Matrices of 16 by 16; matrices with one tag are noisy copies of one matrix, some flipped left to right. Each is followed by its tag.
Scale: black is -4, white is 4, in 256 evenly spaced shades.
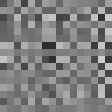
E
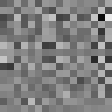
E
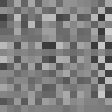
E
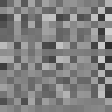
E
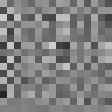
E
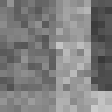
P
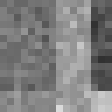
P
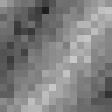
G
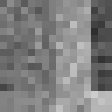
P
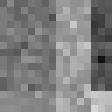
P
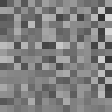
E
